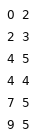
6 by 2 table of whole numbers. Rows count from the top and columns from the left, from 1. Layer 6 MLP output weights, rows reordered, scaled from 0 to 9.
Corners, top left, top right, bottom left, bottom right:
0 2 9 5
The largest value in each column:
9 5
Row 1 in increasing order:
0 2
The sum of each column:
26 24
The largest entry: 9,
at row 6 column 1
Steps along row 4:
same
